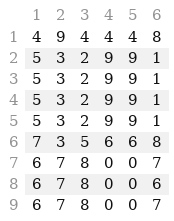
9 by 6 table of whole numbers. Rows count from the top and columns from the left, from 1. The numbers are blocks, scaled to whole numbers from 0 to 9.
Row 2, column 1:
5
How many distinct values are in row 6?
5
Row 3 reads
5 3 2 9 9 1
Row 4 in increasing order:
1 2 3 5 9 9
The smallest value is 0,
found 6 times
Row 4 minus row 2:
0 0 0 0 0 0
